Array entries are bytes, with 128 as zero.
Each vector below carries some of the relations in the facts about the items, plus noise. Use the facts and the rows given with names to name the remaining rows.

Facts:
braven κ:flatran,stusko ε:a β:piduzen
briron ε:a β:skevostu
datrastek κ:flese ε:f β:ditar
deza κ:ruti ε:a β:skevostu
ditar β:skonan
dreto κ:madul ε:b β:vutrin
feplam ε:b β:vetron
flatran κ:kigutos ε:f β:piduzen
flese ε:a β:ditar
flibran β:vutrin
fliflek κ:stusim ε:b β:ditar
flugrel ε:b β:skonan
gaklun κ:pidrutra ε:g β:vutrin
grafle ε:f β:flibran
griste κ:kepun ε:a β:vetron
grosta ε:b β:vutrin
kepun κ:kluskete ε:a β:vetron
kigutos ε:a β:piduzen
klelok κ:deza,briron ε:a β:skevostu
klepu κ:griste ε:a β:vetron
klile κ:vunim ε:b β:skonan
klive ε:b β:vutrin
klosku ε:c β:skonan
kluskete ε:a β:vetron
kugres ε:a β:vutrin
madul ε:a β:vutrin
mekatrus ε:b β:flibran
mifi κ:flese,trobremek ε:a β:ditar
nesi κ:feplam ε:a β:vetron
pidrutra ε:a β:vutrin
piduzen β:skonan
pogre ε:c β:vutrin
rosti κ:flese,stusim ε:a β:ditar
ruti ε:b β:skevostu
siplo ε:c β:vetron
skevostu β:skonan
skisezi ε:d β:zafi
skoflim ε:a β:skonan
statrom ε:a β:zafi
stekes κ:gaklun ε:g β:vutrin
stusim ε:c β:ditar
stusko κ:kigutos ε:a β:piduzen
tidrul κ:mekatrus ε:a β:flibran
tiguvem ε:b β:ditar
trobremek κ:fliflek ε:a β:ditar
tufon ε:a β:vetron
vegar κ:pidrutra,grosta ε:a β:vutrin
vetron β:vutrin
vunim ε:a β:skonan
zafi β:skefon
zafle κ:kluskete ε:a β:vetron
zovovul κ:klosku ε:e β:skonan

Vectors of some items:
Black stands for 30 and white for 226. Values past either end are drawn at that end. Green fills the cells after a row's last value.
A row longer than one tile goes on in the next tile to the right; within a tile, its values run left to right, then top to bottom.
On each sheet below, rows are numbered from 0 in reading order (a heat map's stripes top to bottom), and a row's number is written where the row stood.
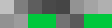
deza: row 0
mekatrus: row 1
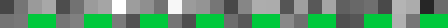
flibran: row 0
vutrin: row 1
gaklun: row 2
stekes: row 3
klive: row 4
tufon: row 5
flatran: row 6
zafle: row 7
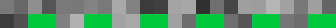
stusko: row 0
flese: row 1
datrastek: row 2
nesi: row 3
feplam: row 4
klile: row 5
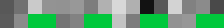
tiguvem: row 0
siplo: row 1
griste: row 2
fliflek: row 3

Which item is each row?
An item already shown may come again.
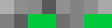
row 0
zovovul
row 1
pogre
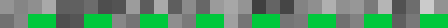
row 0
pogre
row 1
flatran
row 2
tufon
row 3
pidrutra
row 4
vegar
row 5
vetron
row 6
siplo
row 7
flugrel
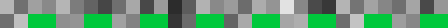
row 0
stusim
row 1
klelok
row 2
kluskete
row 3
kigutos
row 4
klosku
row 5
trobremek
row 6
stusim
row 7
kluskete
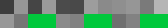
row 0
grafle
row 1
skisezi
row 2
siplo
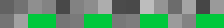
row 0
briron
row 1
vetron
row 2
zafi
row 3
kluskete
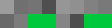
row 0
braven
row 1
dreto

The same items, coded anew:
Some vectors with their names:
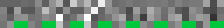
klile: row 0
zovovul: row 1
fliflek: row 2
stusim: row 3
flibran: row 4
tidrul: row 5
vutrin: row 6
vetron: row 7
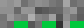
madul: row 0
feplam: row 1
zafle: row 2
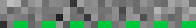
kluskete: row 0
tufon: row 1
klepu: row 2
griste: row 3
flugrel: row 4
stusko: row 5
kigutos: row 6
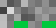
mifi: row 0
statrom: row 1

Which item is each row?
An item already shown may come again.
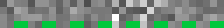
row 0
flatran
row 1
grafle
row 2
zovovul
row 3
gaklun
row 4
fliflek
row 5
trobremek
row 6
statrom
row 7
skisezi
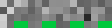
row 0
trobremek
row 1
zovovul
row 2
pidrutra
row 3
vegar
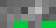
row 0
dreto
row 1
siplo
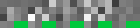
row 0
tidrul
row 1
datrastek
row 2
nesi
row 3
flese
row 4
stekes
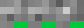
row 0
klosku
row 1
klosku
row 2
pogre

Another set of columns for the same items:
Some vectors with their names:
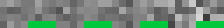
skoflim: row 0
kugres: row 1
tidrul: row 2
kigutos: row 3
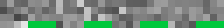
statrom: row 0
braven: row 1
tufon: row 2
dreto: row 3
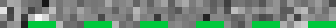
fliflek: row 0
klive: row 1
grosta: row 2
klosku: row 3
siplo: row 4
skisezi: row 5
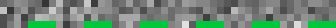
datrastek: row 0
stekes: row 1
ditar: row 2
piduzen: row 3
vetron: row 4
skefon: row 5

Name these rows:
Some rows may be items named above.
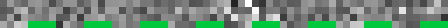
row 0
skisezi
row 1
flese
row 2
zovovul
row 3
feplam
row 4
flatran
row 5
grafle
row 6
skisezi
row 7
kluskete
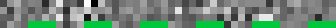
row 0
stusim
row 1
gaklun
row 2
pogre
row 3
kluskete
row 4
trobremek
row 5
klosku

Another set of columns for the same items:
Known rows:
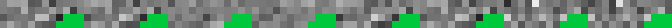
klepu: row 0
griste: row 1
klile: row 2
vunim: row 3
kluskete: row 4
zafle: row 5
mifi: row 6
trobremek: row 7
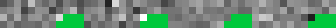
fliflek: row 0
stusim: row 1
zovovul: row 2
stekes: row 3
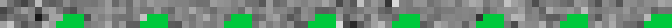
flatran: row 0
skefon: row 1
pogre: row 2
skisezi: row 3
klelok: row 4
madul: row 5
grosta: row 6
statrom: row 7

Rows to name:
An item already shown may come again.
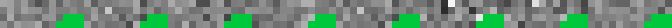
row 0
vetron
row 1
grafle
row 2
feplam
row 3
klosku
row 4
grafle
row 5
flese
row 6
datrastek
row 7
siplo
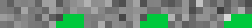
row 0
tidrul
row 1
feplam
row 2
fliflek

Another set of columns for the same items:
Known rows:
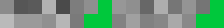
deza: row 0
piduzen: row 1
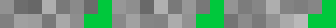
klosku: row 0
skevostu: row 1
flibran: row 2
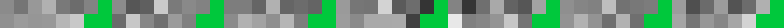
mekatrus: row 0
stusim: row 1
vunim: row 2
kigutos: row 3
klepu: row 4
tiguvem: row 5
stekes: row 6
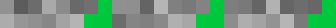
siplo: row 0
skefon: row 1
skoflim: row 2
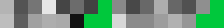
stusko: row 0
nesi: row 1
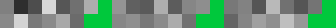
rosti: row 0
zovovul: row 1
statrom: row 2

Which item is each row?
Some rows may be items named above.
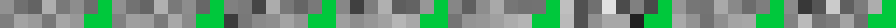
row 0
klosku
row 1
klosku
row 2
skisezi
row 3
tidrul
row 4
grafle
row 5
flatran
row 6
vetron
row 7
datrastek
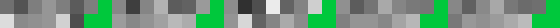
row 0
kluskete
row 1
tidrul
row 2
fliflek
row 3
pogre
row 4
grafle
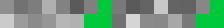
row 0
feplam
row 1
flese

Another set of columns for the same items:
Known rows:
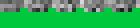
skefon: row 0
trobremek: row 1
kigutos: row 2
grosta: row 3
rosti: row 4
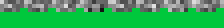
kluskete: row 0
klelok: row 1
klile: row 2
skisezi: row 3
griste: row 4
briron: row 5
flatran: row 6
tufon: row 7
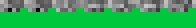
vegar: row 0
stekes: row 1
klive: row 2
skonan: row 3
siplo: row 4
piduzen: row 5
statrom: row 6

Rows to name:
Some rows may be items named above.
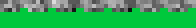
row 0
stusim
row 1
flatran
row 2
tidrul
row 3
vetron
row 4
tidrul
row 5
pogre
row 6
siplo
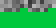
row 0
grafle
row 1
klosku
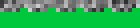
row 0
klosku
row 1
feplam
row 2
fliflek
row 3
datrastek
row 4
zovovul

